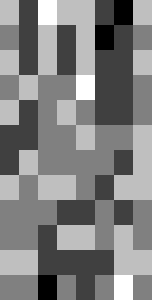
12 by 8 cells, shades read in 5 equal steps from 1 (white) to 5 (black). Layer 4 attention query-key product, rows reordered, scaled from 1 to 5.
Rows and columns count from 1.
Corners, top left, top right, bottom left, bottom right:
2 2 3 3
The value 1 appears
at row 1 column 3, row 4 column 5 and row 12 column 7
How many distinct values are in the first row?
4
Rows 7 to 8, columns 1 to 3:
4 2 3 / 2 3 2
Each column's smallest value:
2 2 1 2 1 3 1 2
